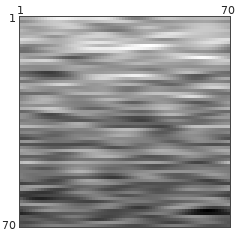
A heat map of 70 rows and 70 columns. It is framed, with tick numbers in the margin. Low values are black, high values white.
The histogram is bell-shaped. The grain runs across in streaks. Values rise toward the top.
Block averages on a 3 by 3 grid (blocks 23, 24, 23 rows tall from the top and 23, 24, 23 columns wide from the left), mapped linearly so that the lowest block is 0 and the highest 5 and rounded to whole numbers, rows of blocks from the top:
4 5 5
2 2 2
0 0 0
